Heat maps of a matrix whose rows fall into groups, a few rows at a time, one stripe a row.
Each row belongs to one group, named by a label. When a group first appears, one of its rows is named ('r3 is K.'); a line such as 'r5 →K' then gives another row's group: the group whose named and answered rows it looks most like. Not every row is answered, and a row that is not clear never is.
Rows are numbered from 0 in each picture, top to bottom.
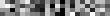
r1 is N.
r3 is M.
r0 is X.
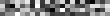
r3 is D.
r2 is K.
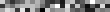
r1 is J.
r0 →M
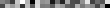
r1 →J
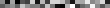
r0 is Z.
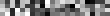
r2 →X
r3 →X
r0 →K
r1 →N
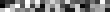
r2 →N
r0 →J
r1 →J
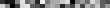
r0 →Z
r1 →X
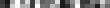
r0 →J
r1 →J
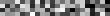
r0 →J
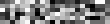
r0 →D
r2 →K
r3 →Z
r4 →K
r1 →K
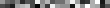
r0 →M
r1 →Z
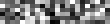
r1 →X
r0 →M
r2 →J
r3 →Z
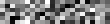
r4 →Z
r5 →X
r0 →K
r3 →N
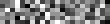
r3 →N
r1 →D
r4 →N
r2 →X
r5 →Z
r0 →J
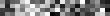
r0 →K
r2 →J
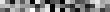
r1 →N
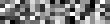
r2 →N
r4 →Z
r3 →M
